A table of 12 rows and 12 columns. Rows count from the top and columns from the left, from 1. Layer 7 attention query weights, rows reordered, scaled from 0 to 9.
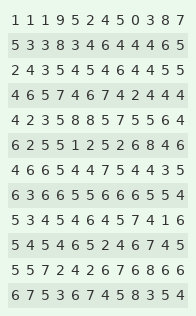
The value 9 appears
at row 1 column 4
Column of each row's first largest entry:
4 4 8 4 5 10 7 1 9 10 10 9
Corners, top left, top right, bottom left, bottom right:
1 7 6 4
